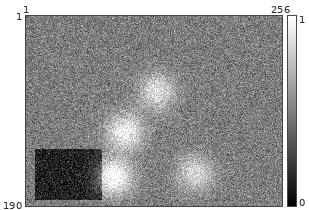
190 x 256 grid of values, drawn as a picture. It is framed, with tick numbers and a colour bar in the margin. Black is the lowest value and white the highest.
The bottom left is the ninth with the lowest average. The halves do not mirror each other. No regular stripes run through it. In the bottom left lies a patch that is lower than the rest. There are four bumps.
